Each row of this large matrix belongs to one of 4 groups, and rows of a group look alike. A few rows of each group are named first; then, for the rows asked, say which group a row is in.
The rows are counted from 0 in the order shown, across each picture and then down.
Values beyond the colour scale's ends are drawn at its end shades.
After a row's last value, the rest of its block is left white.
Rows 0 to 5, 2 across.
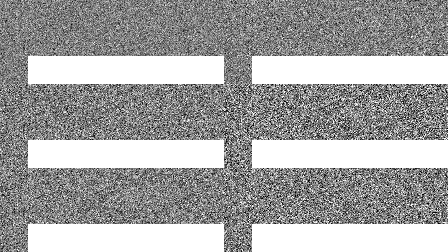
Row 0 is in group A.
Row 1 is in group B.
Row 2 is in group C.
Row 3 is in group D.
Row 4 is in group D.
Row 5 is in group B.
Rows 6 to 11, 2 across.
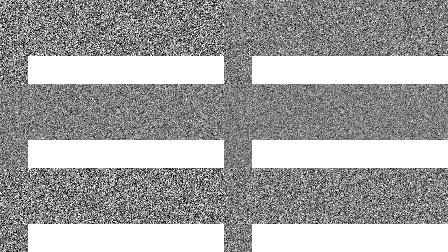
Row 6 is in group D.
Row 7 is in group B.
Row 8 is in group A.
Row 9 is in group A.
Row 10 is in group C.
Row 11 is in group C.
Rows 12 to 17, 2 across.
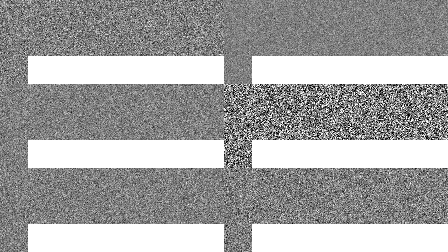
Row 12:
B
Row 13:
B
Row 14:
B
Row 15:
C
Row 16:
A
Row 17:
A
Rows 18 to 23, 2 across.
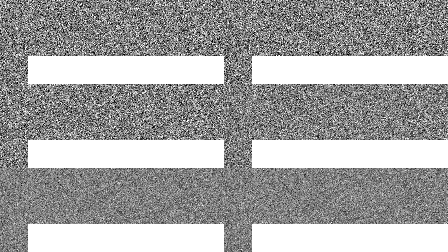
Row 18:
A
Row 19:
A
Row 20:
B
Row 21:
A
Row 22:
D
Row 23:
D
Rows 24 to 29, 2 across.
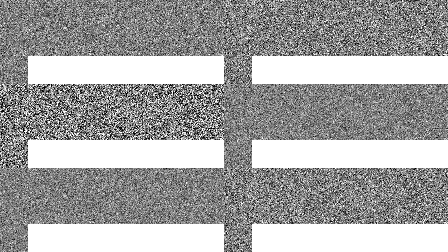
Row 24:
C
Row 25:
B
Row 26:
D
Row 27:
D
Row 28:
C
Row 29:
D
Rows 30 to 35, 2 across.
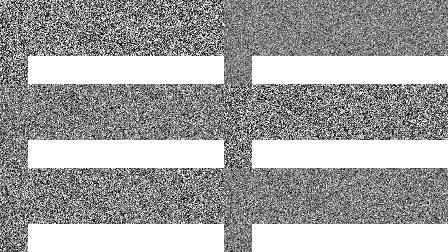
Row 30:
D
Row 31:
D
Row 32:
A
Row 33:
A
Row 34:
A
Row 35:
C
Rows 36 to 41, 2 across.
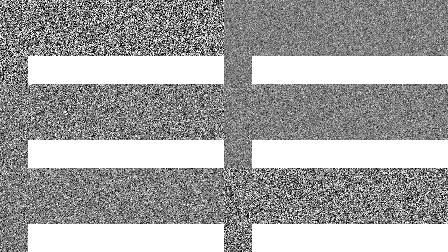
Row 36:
C
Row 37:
A
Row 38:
C
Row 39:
B
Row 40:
B
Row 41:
A
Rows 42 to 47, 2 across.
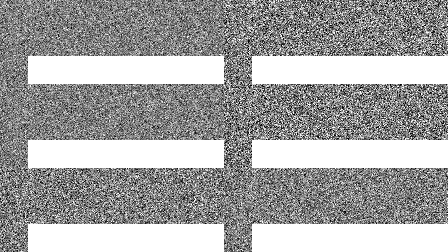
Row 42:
B
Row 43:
B
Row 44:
B
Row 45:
A
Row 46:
A
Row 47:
D
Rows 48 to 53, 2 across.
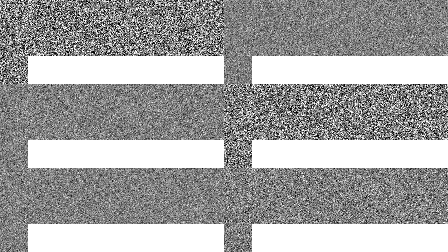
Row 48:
A
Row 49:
C
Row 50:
D
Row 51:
C
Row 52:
B
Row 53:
B
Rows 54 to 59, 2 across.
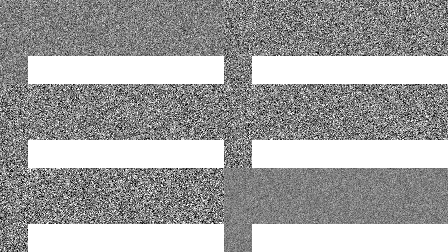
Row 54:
C
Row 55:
A
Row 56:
D
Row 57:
B
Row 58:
B
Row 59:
C
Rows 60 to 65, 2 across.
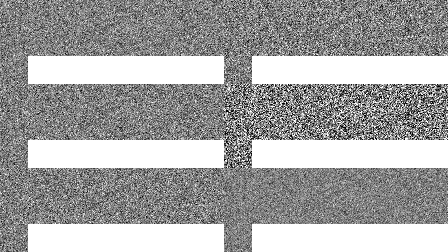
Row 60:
D
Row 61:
C
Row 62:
D
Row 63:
D
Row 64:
C
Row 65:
D
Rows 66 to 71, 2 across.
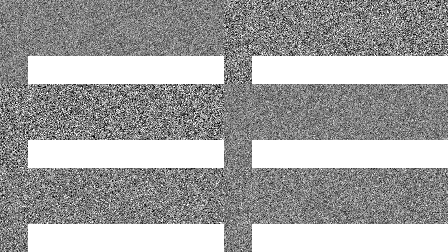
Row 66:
D
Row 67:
D
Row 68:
A
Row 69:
C
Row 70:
B
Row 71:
D
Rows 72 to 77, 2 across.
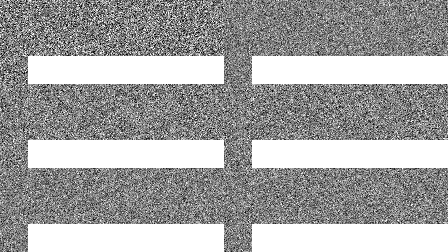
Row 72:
C
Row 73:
A
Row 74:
D
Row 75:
B
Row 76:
C
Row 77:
B
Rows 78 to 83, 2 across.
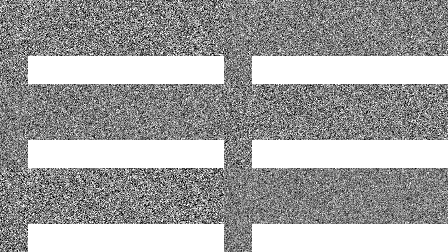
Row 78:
B
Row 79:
B
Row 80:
A
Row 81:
A
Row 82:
B
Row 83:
A
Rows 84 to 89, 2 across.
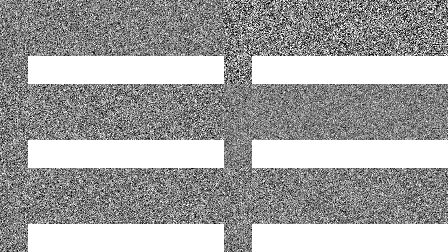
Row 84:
A
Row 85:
D
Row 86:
D
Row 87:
D
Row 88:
B
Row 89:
D
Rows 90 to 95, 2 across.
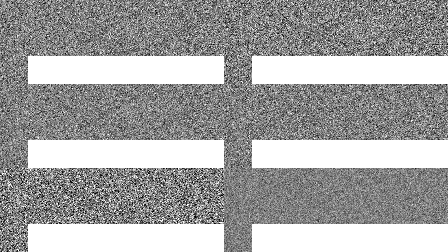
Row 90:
D
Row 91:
D
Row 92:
D
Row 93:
B
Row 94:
B
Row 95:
A
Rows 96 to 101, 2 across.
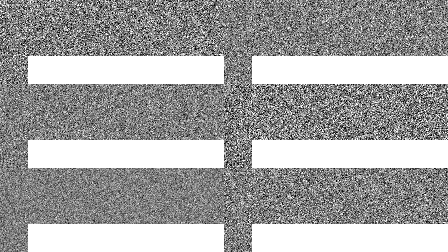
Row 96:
B
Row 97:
C
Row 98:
C
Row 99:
D
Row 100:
A
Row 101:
B
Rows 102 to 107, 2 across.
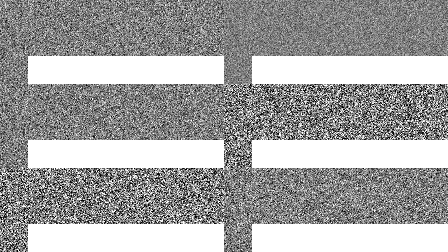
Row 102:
A
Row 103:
A
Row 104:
A
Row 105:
C
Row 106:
B
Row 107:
D
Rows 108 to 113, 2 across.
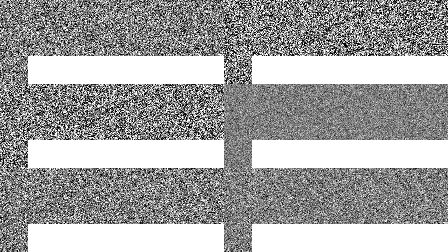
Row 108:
C
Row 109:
D
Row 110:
C
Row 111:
A
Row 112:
B
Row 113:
B
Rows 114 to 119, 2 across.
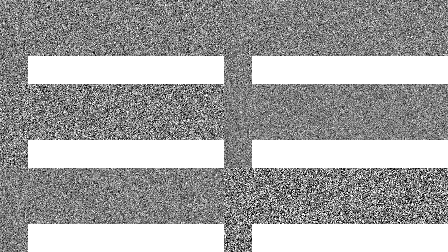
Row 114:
A
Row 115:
B
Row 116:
C
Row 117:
A
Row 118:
A
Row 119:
C
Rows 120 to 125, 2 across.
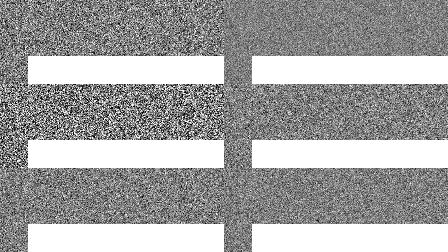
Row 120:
A
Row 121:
A
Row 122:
A
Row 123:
B
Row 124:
A
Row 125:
A
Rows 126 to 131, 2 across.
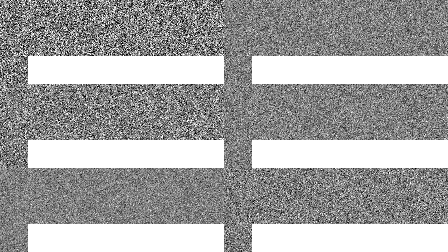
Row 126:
C
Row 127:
C
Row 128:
B
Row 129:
D
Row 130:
D
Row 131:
A
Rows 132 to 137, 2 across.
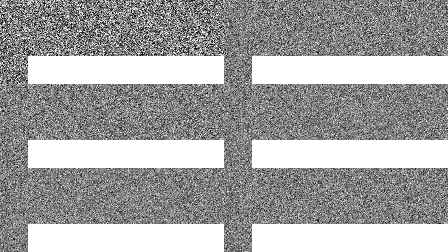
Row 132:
B
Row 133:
A
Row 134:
D
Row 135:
D
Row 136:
D
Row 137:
A
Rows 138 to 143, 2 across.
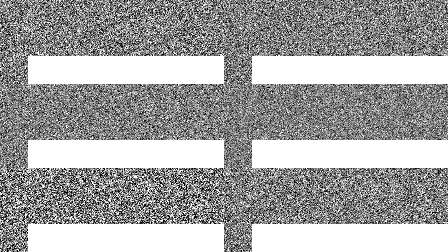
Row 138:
D
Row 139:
A
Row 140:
B
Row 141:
A
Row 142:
B
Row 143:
B
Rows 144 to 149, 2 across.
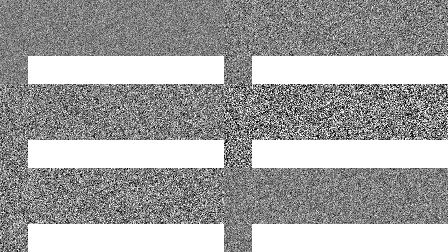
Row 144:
C
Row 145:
D
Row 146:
A
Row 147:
A
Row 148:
D
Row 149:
C
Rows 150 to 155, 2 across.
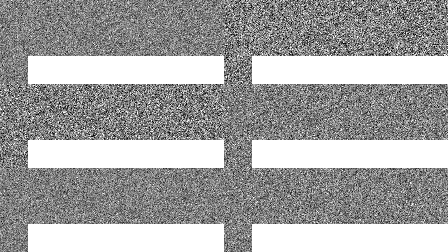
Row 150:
D
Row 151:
D
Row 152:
C
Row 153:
C
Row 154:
C
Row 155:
C
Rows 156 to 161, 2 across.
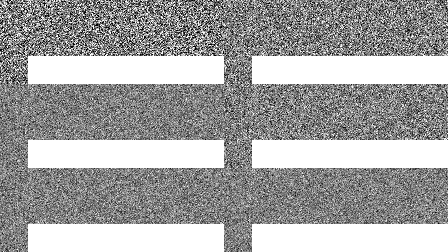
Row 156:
B
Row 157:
C
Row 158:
A
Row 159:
D
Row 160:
D
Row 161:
B
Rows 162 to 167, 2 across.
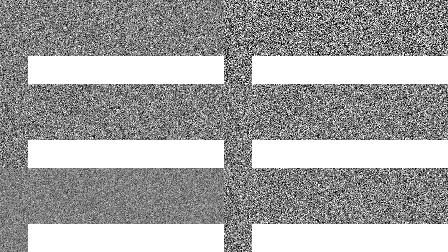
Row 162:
C
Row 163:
A
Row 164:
A
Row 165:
A
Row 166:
C
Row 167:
A
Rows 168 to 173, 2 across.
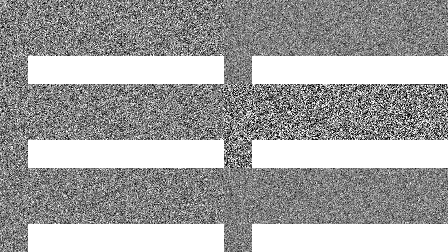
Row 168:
D
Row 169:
D
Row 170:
D
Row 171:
C
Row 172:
C
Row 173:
A
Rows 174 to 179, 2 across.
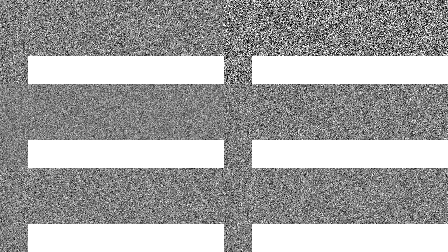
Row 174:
D
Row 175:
C
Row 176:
A
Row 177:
A
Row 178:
B
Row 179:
D
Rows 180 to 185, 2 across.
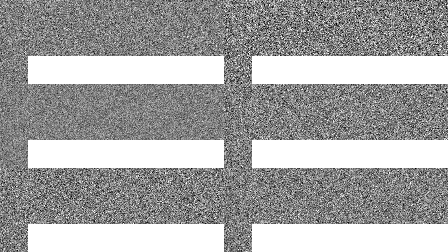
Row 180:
B
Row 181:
B
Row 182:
D
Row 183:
D
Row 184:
A
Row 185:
A
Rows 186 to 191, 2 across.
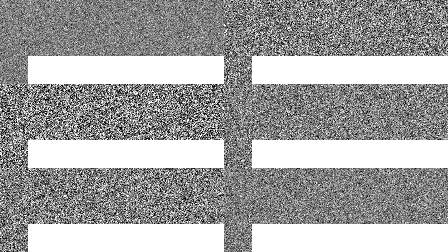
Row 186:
B
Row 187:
C
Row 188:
D
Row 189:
A
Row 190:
C
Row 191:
A
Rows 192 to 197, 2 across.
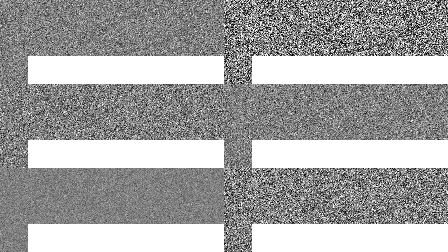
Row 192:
D
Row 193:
D
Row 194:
C
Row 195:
B
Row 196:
C
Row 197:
D
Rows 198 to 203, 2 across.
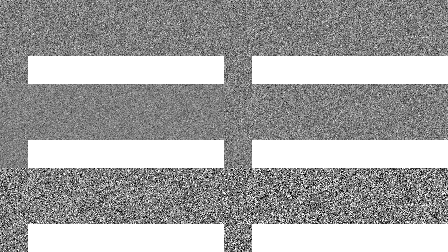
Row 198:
C
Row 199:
C
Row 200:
B
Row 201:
D
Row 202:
D
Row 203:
C
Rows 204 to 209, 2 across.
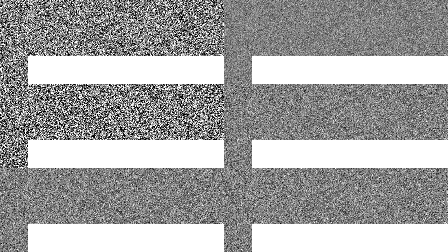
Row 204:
D
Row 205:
D
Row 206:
A
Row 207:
D
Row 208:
D
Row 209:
D
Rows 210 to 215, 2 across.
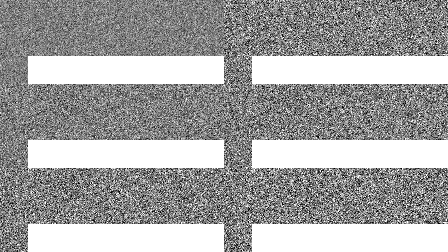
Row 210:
C
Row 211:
B
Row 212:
A
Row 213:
A
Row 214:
A
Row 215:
B
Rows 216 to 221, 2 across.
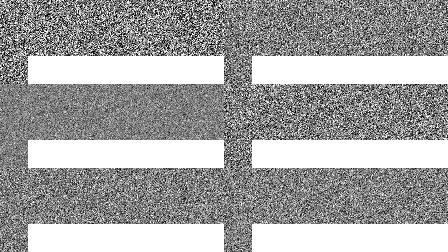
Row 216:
D
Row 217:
A
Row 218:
C
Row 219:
B
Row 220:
C
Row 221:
D
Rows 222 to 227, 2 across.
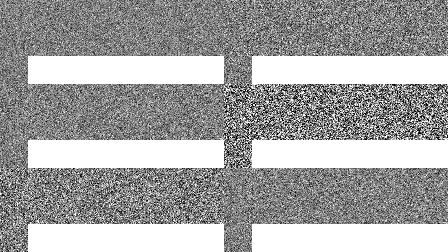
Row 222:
A
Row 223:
C
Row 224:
D
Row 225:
B
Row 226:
D
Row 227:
B
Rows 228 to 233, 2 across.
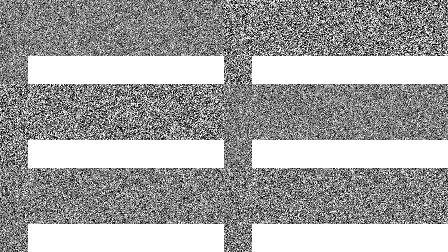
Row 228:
D
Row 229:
B
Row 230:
D
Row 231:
A
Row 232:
A
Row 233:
A
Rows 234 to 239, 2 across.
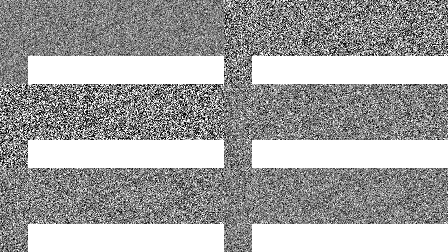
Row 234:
C
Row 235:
D
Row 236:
C
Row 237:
B
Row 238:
D
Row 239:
D
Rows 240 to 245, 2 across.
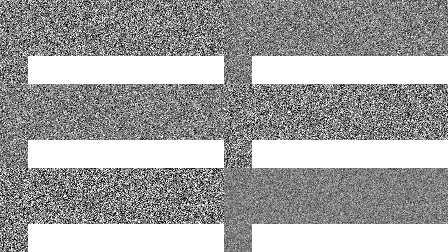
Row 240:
C
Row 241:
B
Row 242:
B
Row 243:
C
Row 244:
C
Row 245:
C
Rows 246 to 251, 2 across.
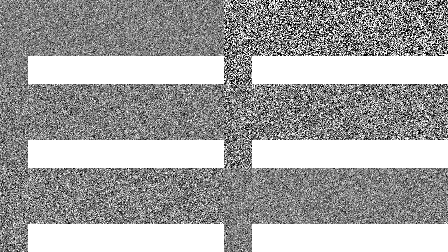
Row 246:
C
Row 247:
B
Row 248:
A
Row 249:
B
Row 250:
D
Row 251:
D
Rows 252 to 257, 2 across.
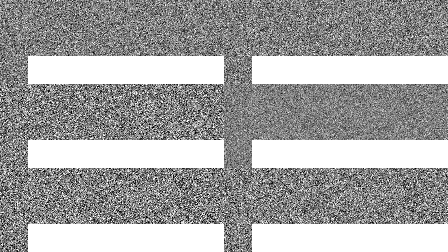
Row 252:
A
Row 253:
C
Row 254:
B
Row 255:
D
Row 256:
D
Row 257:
D
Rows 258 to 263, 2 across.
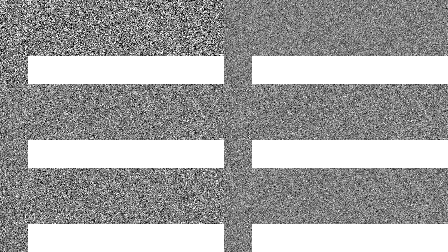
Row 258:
B
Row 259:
D
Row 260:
B
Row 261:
B
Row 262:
A
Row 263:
B
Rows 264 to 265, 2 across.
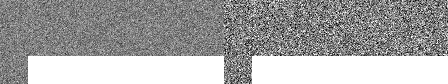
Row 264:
D
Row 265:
B
